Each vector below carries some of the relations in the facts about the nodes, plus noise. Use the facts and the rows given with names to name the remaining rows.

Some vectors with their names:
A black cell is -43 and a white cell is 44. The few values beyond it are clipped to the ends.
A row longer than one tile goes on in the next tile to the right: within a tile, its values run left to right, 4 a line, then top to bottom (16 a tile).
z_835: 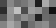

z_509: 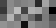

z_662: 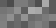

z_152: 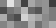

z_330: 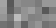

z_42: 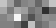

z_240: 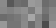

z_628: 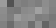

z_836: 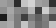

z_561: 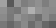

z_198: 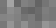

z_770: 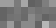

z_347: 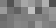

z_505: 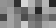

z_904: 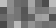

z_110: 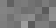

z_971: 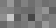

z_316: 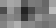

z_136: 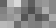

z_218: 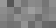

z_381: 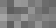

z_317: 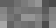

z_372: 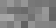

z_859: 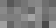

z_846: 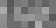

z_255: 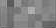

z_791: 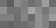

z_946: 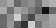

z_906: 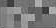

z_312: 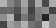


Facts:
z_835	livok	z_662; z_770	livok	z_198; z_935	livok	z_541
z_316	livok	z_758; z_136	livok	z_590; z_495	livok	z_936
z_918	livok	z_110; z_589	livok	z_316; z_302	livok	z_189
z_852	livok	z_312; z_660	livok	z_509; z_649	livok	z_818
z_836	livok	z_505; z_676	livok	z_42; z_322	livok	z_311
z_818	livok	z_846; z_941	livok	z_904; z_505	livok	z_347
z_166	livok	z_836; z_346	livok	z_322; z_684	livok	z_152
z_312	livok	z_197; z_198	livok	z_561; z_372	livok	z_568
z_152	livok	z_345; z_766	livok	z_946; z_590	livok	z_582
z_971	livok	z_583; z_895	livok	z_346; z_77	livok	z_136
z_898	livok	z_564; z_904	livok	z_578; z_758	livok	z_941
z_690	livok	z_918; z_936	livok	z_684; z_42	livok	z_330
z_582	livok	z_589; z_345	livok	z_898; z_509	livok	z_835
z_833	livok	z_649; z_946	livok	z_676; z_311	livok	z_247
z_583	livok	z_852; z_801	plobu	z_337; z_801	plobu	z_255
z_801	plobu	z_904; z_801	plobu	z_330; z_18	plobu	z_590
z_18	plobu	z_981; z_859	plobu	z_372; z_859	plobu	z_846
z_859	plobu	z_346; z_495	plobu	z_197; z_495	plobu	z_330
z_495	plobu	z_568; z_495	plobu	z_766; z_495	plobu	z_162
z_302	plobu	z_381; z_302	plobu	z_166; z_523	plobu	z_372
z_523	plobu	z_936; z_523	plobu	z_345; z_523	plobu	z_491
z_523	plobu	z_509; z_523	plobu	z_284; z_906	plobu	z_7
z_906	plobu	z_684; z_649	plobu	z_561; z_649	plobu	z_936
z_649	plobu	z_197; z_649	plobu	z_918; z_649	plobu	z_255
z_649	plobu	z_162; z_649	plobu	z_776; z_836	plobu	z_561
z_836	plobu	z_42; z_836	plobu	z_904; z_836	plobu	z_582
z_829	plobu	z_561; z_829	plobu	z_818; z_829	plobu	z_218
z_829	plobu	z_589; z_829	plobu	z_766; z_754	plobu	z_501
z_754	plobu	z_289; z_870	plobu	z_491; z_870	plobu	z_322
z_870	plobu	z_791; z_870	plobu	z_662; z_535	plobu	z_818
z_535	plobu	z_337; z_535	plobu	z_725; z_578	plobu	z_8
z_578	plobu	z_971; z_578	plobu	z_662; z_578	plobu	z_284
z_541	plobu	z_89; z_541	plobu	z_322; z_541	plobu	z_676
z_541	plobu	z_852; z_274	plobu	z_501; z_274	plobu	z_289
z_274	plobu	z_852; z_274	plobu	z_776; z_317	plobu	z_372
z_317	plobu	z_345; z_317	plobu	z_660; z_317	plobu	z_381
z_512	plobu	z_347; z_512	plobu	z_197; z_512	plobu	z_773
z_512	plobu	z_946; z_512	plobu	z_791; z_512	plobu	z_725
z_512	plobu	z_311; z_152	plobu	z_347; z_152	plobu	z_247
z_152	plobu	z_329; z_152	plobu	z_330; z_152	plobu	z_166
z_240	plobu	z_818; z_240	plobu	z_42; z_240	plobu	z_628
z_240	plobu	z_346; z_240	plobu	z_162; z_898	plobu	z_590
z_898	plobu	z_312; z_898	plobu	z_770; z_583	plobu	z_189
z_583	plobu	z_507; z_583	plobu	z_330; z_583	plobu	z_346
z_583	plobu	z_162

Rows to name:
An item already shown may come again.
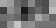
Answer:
z_758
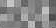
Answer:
z_936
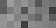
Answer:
z_660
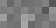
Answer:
z_564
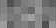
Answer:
z_859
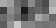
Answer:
z_758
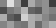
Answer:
z_152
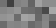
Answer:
z_7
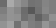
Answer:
z_77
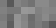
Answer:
z_776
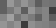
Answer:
z_660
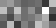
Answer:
z_818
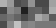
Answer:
z_941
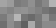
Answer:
z_766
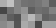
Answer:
z_898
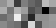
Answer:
z_676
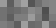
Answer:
z_981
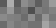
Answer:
z_895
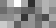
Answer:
z_590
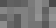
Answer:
z_870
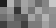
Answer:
z_311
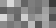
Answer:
z_345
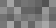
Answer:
z_833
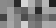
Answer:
z_505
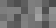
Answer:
z_578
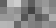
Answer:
z_136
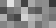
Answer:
z_152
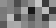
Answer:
z_583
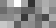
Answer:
z_590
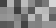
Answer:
z_346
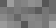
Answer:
z_302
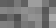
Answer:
z_512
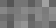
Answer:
z_89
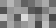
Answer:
z_684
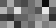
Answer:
z_649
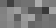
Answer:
z_906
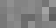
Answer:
z_918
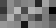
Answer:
z_509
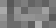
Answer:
z_846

